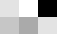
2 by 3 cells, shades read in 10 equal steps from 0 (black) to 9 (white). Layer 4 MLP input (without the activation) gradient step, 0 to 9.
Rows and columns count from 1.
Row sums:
17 21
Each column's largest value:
8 9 8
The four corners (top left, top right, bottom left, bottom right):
8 0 7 8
